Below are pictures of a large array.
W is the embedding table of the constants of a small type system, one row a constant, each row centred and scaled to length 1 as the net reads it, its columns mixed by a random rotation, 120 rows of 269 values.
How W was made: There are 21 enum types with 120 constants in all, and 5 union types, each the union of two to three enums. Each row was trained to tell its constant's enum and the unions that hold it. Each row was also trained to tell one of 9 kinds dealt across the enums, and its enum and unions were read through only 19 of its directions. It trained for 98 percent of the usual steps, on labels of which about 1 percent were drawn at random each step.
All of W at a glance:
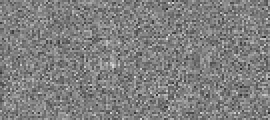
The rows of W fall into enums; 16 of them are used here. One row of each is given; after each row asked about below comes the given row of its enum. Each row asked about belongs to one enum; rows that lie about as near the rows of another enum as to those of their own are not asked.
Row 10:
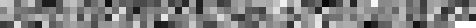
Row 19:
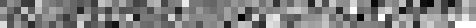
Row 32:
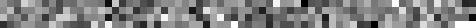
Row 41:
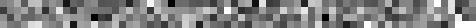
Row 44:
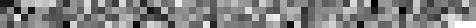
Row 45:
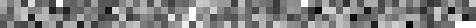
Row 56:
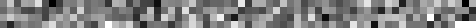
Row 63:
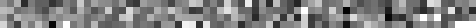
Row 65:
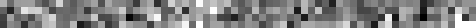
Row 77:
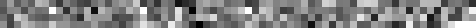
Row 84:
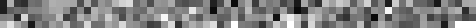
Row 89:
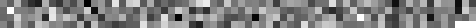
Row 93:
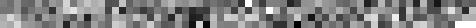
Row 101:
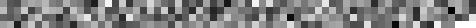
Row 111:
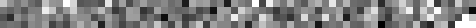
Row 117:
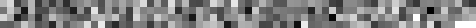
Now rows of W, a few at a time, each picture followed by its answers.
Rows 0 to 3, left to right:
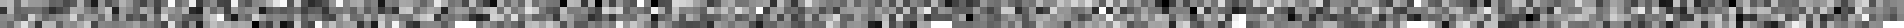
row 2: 101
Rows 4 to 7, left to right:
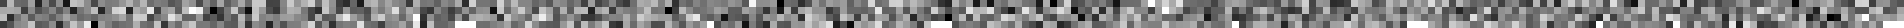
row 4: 45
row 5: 32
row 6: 89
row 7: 117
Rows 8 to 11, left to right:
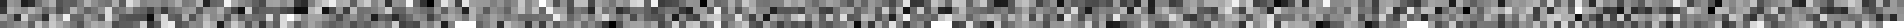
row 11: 101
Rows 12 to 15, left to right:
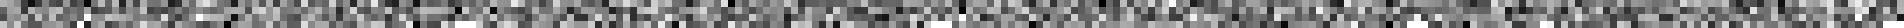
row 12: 19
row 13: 44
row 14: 93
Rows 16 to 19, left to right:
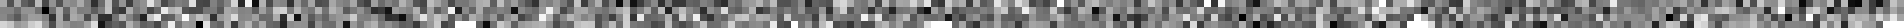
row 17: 77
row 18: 111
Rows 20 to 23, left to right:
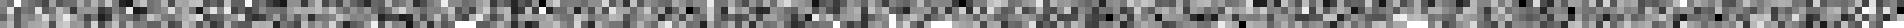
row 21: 63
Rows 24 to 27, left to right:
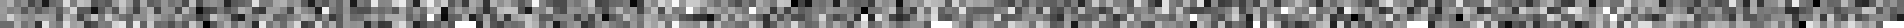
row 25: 65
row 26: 117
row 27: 84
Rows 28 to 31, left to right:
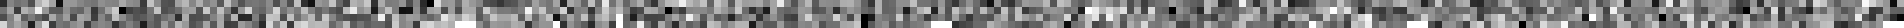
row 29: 63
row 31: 45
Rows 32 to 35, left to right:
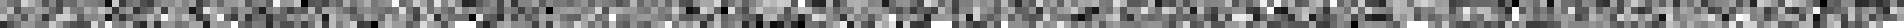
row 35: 19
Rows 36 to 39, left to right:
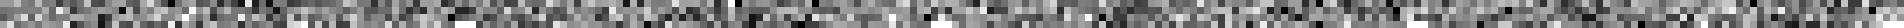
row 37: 111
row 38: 10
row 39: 10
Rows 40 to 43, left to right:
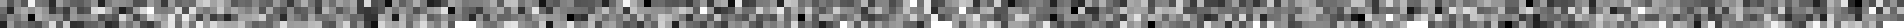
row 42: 89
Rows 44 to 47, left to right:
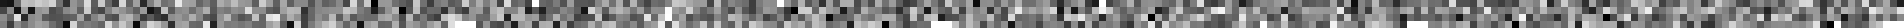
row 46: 84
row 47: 65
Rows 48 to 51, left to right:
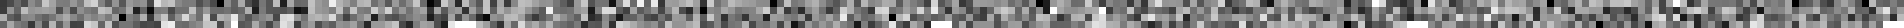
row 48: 32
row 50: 101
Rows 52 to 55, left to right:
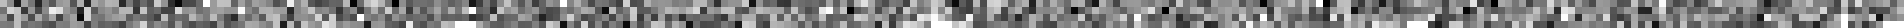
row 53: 65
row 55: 77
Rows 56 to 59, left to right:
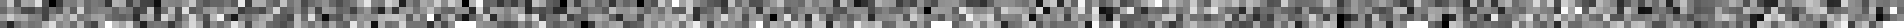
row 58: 63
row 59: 101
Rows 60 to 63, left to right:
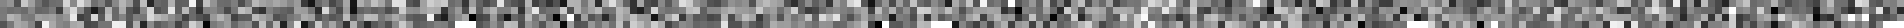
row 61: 65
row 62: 45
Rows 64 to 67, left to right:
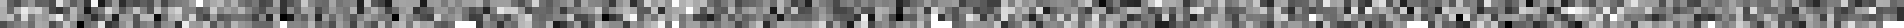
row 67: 84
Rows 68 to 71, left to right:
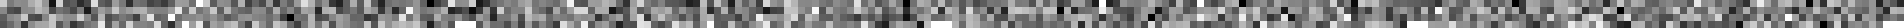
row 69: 32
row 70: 84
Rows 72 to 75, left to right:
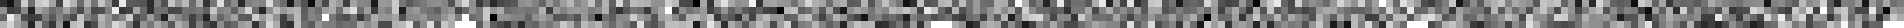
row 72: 93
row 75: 93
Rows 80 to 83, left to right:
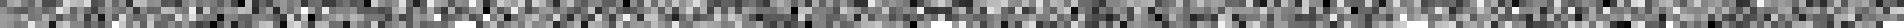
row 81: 93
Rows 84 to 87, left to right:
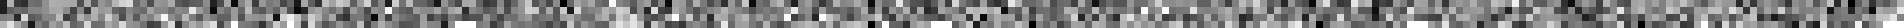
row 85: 101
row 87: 10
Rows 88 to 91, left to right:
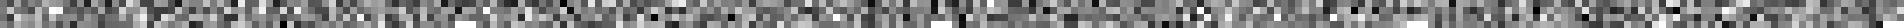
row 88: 41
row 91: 41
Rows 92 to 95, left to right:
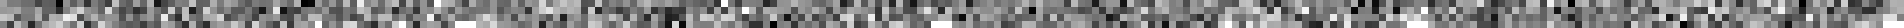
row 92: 89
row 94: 10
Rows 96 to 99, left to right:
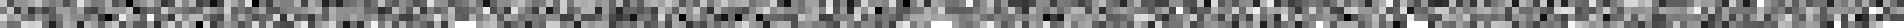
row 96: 44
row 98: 41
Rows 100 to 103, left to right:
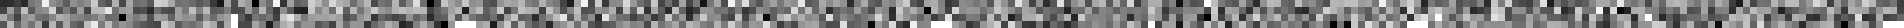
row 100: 32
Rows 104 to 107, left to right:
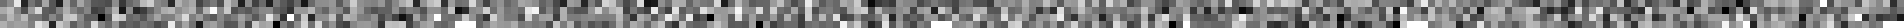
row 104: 89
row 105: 41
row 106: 63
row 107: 84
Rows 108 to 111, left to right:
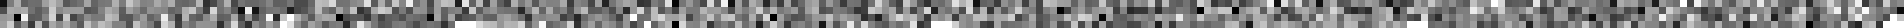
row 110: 19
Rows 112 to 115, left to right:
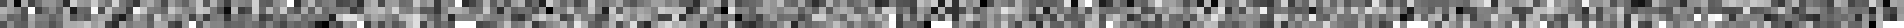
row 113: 56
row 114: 111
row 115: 44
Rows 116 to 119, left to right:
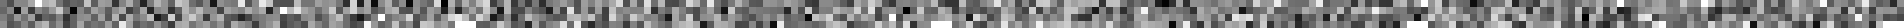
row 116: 41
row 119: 63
